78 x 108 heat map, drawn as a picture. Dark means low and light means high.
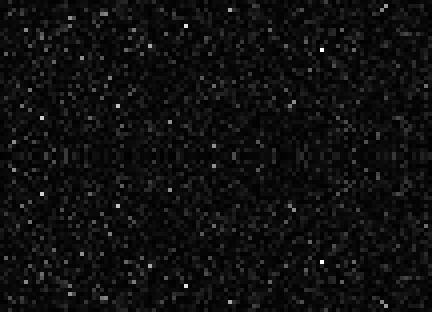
Mirror symmetry: top to bottom. Odd rows or columns: none. Grain: fine. Histogram: skewed, a long tail of high values.
